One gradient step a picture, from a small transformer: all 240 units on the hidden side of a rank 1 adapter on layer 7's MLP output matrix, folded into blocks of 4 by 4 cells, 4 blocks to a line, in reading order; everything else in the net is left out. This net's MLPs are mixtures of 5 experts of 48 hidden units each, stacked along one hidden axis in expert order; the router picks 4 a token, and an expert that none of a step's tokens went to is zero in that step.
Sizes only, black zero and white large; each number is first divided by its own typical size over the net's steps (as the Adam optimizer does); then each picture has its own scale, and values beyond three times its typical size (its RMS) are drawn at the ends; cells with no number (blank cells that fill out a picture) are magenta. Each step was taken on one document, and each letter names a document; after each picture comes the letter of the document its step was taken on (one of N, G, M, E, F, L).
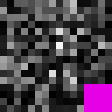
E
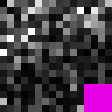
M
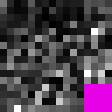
M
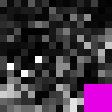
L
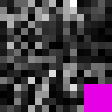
E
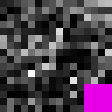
M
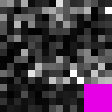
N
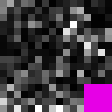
L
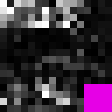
N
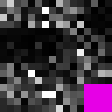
N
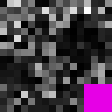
N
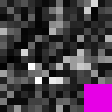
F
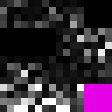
L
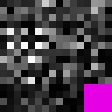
E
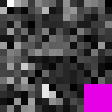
N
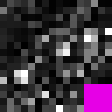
L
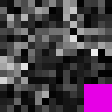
M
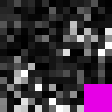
L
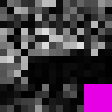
E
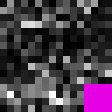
N
